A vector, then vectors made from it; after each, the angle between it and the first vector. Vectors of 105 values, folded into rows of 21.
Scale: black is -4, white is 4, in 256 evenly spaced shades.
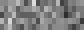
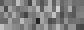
partly aligned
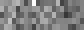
nearly parallel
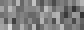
partly aligned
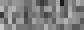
partly aligned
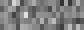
orthogonal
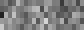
partly aligned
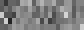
partly opposed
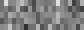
orthogonal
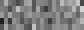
partly opposed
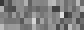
orthogonal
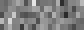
nearly parallel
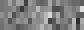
orthogonal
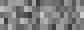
partly aligned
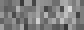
partly opposed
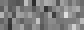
nearly opposite
